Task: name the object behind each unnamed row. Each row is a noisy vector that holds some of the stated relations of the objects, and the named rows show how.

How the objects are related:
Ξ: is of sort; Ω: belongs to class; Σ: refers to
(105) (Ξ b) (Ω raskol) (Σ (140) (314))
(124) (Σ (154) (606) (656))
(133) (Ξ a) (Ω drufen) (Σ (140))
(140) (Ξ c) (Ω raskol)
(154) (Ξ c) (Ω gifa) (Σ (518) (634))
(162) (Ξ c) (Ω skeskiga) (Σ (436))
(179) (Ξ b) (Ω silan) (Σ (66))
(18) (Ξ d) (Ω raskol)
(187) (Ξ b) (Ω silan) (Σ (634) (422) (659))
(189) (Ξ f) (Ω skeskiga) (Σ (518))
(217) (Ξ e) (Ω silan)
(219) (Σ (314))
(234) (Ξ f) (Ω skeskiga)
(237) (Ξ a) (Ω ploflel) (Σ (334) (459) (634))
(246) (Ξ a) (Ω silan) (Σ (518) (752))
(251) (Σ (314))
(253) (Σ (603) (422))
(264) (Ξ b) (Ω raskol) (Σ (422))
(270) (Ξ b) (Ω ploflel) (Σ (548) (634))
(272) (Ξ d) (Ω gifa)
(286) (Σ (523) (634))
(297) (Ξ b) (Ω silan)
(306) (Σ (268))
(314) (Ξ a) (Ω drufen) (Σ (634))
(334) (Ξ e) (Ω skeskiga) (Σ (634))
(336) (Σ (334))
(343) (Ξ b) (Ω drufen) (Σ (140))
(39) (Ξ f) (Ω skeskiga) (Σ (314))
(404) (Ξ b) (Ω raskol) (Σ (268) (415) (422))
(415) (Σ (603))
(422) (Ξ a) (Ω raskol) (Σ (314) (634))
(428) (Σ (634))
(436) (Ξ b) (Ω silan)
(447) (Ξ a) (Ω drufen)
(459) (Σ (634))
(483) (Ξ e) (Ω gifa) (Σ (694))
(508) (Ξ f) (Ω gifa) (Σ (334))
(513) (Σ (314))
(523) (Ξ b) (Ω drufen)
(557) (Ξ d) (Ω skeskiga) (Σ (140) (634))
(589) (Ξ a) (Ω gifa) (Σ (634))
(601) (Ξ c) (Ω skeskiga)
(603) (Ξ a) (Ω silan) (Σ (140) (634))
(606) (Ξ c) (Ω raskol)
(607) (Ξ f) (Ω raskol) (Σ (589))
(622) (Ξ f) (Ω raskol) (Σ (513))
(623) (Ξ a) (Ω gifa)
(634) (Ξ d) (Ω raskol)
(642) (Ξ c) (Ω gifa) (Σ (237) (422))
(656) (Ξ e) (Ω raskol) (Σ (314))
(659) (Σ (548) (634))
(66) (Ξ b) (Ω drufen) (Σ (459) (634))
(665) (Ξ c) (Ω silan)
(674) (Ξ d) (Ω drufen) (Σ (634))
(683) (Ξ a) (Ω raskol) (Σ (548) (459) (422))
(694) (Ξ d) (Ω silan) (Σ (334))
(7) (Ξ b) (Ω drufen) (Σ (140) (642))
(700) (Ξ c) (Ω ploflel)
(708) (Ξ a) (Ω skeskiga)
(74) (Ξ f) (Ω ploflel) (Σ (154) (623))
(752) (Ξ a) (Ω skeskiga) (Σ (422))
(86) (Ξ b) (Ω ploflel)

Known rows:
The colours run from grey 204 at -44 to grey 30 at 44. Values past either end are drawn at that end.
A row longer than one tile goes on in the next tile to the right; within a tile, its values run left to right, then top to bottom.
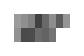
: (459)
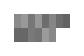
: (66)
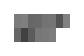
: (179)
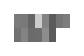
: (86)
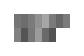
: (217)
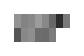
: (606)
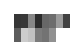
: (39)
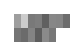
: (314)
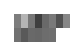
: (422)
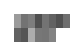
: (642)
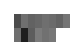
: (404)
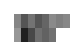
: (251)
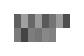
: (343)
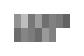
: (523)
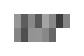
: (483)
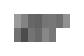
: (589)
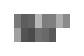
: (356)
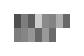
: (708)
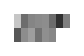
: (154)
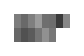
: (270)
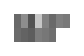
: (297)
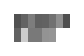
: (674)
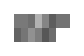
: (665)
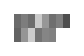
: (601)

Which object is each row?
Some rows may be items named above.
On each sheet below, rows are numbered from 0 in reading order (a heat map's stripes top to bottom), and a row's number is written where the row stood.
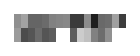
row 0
(268)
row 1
(39)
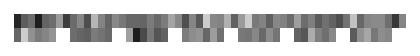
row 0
(557)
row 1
(297)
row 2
(306)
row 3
(708)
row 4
(314)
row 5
(642)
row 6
(154)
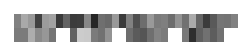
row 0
(334)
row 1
(39)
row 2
(246)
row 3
(603)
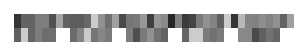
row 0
(18)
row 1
(162)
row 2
(656)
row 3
(234)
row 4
(518)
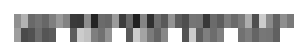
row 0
(268)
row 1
(39)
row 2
(508)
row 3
(694)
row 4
(436)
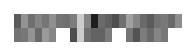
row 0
(752)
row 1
(634)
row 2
(589)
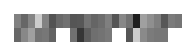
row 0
(700)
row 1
(683)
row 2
(74)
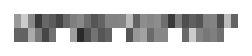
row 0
(140)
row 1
(415)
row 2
(154)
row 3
(272)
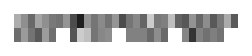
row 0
(623)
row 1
(189)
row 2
(447)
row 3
(133)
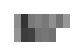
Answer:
(124)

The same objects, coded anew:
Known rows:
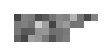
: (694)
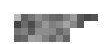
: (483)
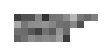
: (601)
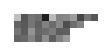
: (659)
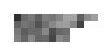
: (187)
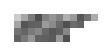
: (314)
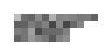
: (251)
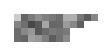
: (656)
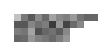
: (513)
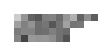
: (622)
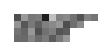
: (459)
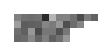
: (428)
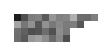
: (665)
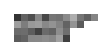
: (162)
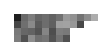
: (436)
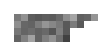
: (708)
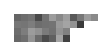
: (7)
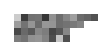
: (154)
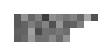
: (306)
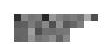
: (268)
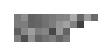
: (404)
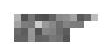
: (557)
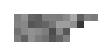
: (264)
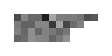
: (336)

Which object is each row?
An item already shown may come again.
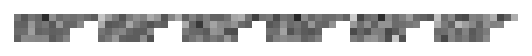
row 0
(518)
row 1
(314)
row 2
(334)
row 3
(518)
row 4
(154)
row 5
(634)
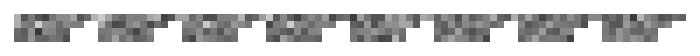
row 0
(557)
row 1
(422)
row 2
(18)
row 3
(272)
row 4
(66)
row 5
(246)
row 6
(447)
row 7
(415)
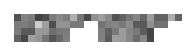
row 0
(694)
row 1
(74)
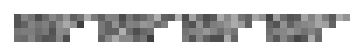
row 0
(523)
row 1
(246)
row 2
(66)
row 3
(66)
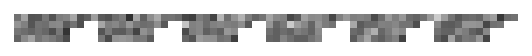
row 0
(752)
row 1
(606)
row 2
(140)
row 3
(674)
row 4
(133)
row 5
(589)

